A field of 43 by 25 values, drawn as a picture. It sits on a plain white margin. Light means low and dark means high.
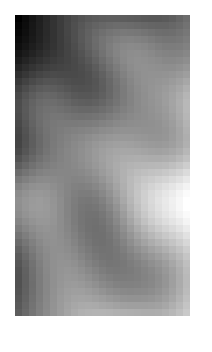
There are no regular stripes. The ninth with the highest average is the top left. Neither half mirrors the other. No lone cell stands out from its neighbours. Values rise toward the top left. The middle right is the ninth with the lowest average. On average the colour sits 50% of the way up the scale.
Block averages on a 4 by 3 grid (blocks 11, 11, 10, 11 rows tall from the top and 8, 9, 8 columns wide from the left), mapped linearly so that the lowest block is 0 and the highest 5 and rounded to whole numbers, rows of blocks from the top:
5 3 3
3 2 2
2 2 0
3 2 2
